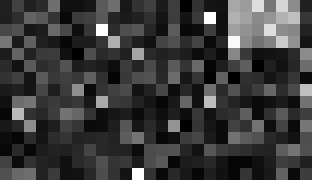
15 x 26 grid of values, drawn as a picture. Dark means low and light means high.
Average level on the scale: 20%. Ninth with the highest average: top right. Odd rows or columns: none. Odd patch: higher, in the top right. Roughest part: top right. Stripes: none. Histogram: skewed, a long tail of high values.
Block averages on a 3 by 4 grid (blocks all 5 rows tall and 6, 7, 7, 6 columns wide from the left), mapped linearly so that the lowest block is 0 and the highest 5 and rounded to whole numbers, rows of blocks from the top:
1115
1111
0101
